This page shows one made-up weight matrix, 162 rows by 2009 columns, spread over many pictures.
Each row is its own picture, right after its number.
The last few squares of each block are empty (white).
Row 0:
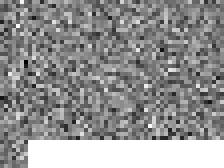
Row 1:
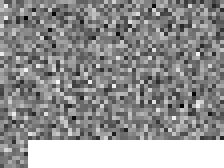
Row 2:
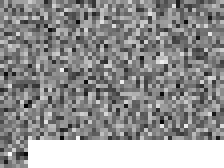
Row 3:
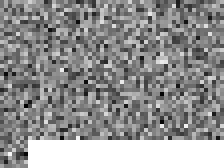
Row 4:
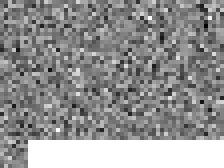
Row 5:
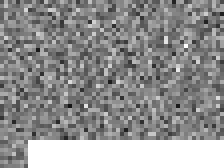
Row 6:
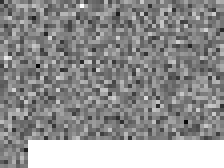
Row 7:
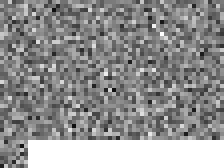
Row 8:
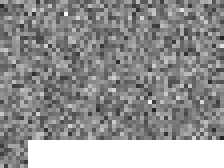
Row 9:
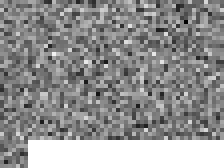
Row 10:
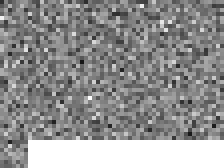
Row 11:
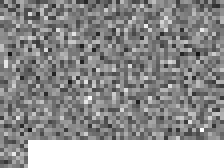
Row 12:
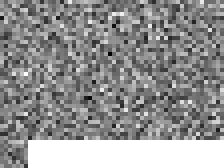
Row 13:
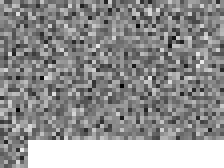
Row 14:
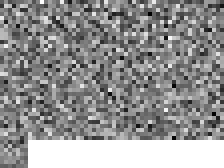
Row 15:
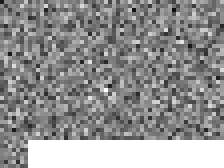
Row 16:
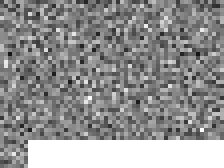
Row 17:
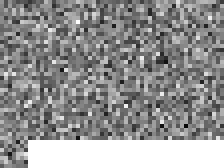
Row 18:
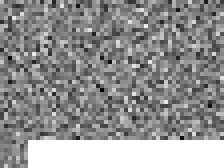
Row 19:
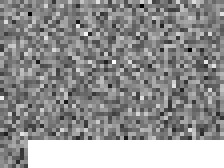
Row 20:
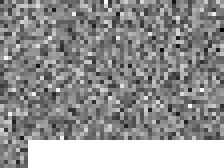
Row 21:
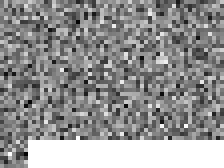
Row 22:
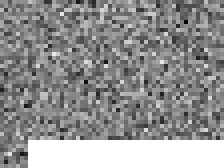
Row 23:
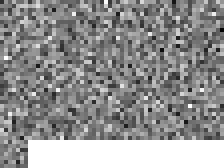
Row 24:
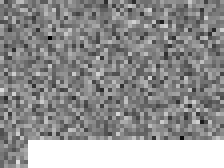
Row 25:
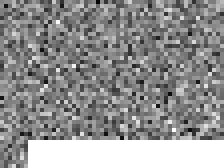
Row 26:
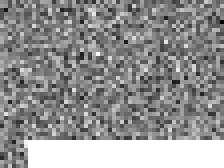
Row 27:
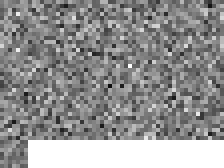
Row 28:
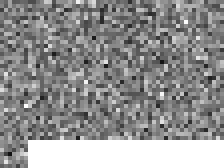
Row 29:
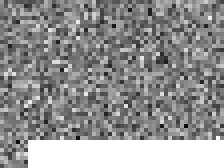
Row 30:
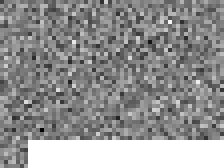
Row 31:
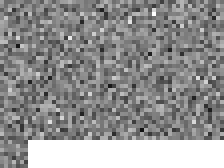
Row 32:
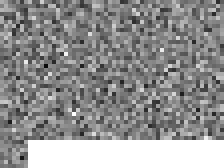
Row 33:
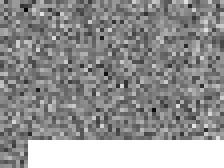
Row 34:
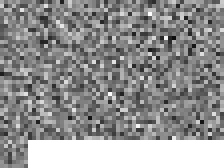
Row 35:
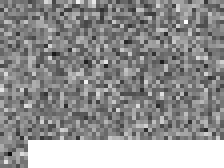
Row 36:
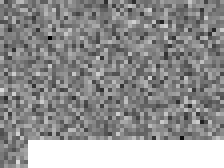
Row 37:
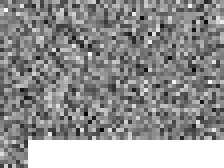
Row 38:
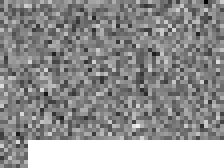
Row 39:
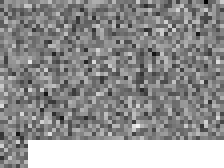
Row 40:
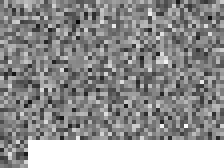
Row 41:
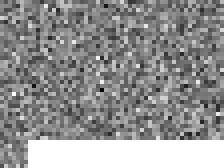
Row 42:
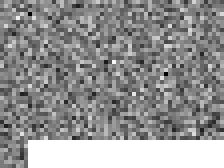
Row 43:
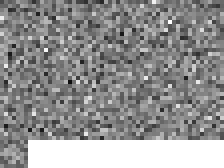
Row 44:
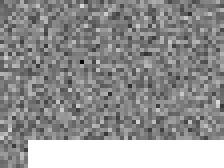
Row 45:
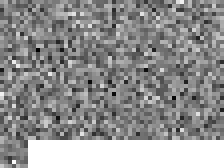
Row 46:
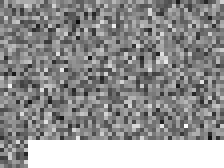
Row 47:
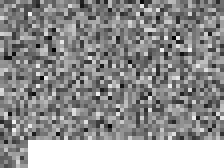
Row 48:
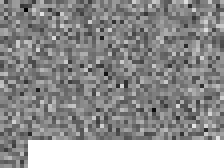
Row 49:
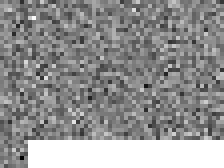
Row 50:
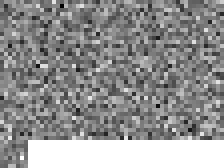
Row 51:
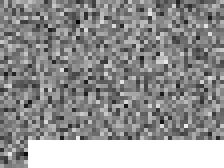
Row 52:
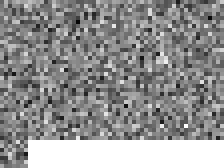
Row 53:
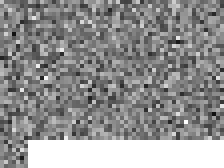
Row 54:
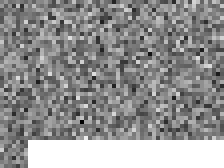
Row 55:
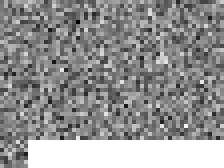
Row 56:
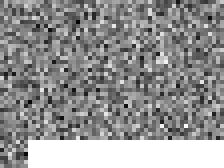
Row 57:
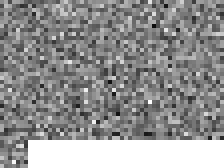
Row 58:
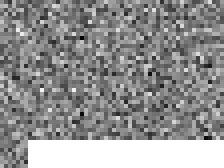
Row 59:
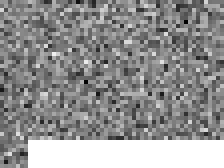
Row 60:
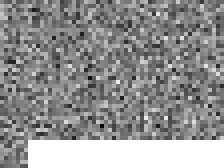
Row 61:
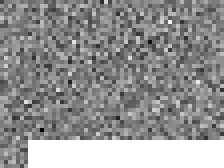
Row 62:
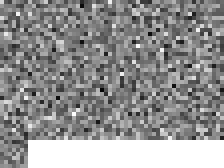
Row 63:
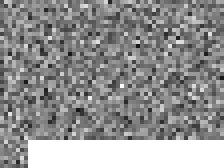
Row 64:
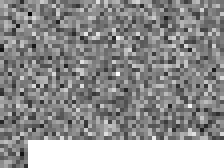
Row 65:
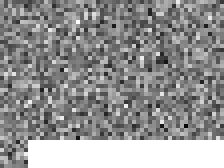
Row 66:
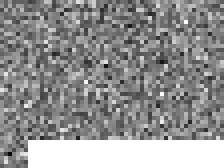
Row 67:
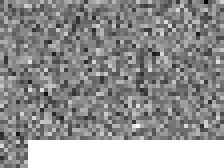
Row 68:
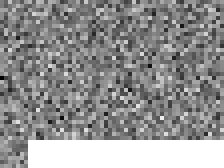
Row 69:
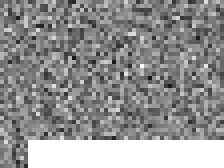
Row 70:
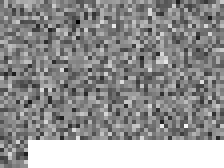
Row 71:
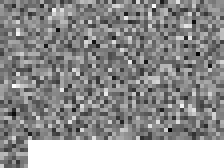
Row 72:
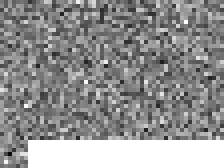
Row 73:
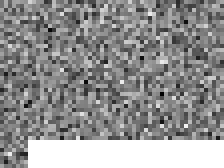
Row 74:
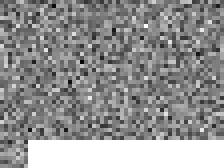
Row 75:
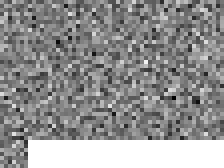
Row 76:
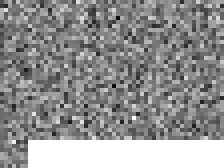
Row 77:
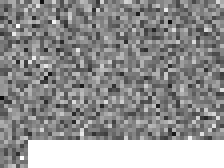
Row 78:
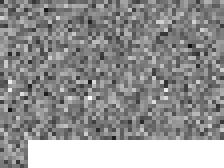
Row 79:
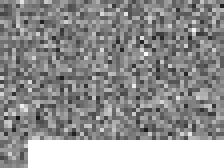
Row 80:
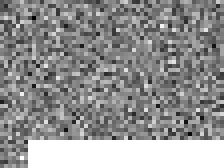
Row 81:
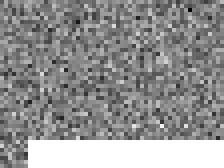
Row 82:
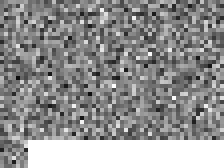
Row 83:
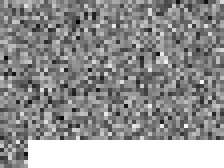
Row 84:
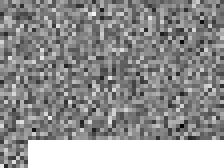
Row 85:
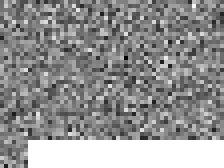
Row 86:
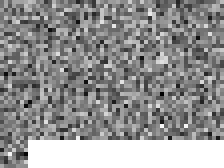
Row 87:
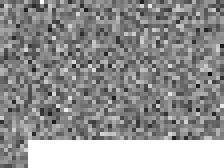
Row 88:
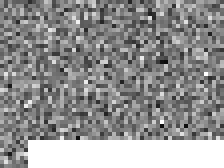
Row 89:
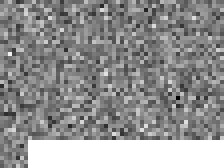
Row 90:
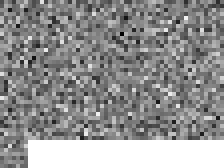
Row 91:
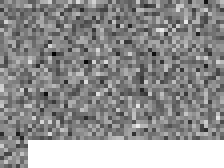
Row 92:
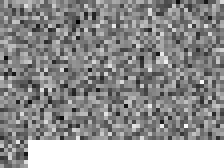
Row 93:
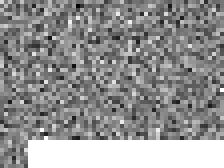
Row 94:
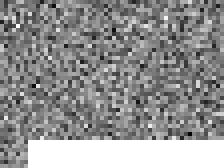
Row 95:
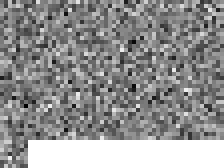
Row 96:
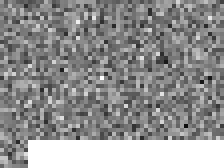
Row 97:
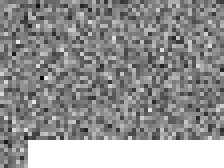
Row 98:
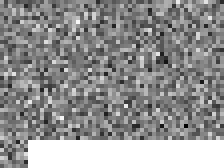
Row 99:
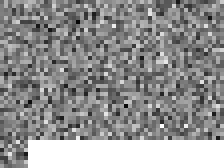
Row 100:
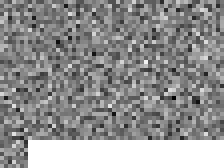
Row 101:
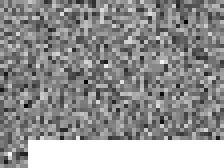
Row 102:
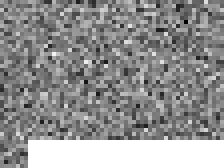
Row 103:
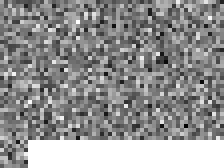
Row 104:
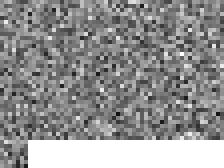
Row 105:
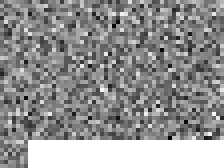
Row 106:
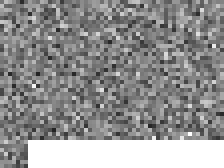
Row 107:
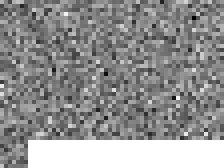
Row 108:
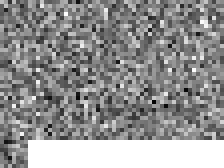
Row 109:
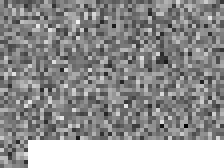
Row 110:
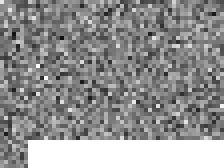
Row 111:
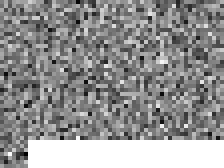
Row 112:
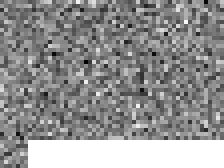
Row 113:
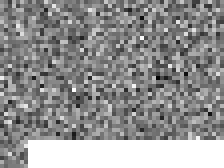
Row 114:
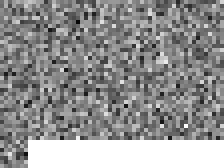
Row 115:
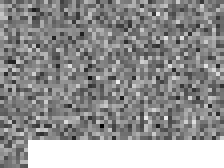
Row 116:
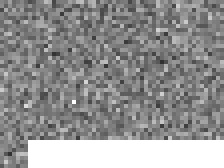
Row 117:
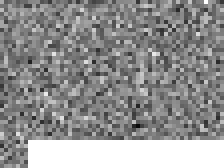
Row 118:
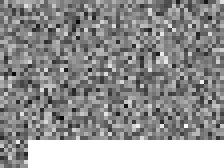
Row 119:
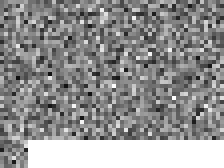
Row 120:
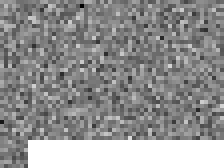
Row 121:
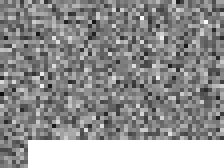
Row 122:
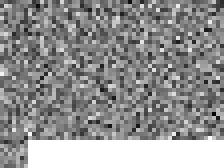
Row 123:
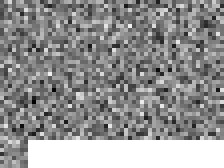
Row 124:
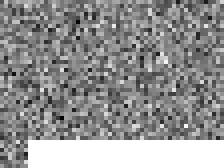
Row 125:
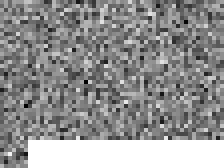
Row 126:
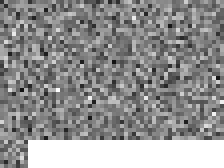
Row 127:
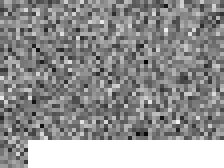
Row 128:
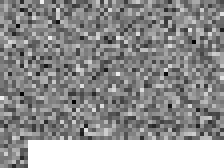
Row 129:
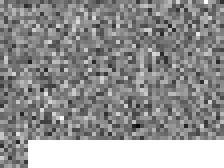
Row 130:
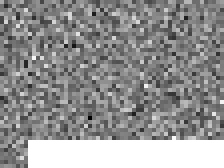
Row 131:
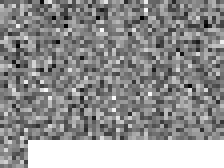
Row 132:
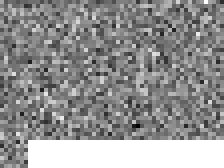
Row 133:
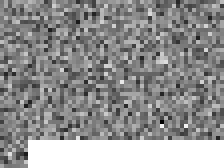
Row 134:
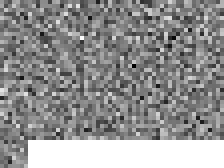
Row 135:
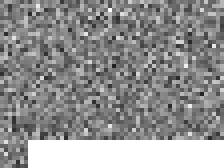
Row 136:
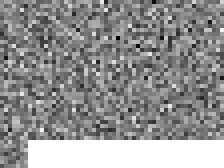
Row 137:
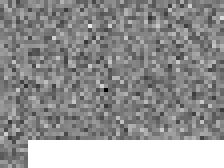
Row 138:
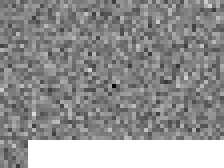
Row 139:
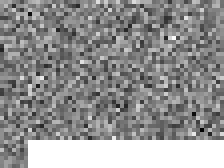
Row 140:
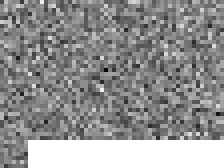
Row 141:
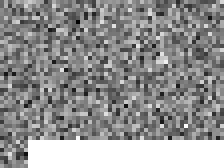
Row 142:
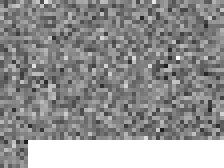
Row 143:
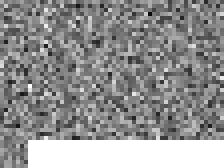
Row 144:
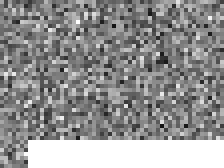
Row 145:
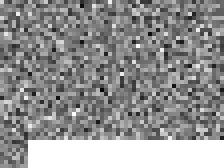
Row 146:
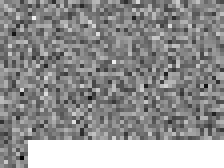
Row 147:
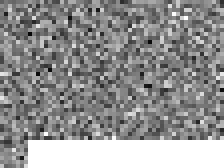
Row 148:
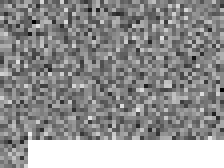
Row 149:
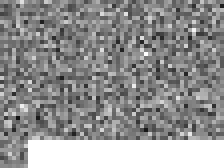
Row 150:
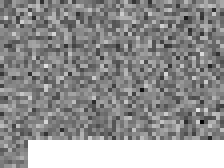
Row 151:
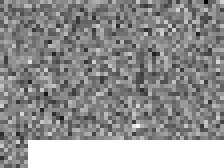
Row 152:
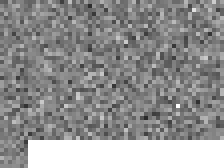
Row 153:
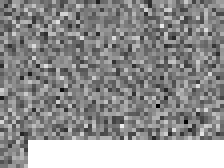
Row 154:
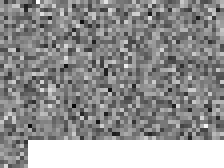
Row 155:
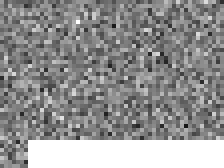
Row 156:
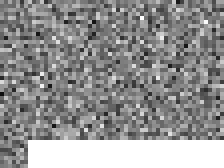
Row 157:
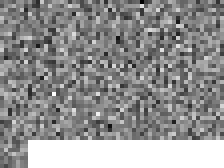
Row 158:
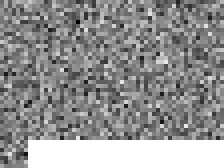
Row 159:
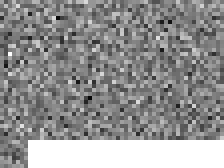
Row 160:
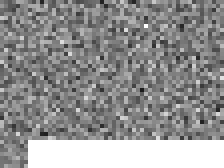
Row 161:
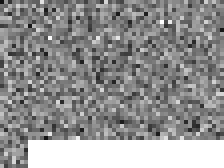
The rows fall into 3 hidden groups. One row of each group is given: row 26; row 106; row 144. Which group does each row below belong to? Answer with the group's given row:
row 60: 26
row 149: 26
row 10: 106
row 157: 106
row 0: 106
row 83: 144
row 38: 144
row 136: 106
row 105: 106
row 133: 144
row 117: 144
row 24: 106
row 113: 26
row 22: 144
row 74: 106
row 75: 26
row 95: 26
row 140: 106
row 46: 144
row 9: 144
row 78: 106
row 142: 26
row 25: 106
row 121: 26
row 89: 26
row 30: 106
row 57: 26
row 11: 106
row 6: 106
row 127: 26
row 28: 144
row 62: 106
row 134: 106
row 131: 26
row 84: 26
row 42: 106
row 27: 26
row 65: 144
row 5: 26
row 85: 26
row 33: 26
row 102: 144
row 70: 144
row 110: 106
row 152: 26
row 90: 106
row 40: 144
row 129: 144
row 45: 26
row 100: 26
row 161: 106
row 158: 144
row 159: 106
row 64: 106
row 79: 26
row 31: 26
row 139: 106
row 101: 144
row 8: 26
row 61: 106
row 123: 26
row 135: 106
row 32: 106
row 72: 144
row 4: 26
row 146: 106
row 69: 106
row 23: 106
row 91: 144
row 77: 106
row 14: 106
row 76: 26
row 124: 144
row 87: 106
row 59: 144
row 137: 26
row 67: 144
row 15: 106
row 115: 26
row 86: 144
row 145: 106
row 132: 144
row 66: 144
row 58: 26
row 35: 144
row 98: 144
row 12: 106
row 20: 106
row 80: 106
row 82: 26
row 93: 106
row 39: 144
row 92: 144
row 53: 106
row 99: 144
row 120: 106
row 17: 144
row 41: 106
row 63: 106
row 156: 26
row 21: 144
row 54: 26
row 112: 144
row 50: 106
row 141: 144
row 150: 106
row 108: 26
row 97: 106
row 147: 106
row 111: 144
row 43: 106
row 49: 106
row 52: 144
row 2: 144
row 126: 106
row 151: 144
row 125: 144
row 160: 106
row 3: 144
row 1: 26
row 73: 144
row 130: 106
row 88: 144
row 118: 144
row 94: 106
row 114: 144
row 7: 26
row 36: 106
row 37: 26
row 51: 144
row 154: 26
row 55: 144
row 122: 106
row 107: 26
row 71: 26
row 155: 144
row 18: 106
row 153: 106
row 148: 106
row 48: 26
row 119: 26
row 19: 106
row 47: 106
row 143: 106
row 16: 106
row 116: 144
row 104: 106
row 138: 26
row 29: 144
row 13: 106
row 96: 144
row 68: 26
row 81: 144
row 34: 106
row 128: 106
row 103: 144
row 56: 144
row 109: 144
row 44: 106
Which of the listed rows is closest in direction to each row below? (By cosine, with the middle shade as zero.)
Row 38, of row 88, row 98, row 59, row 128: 128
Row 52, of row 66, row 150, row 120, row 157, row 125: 125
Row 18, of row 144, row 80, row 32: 80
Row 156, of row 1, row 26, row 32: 1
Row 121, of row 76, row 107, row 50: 76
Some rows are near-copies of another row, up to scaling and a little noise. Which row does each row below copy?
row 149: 79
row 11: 16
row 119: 82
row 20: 23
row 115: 60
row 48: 33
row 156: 121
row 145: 62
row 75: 100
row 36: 24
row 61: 30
